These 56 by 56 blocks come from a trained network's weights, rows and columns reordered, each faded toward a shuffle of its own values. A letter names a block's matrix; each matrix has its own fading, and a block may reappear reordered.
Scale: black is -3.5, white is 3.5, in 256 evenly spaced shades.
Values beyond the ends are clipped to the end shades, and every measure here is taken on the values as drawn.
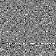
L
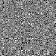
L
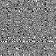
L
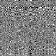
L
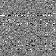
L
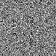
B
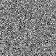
B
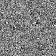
B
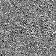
B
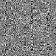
L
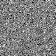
B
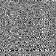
L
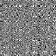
L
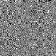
L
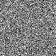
B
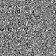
L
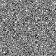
B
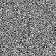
B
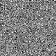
B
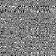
L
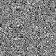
B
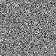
B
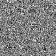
B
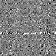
L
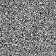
B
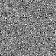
B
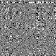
L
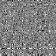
L
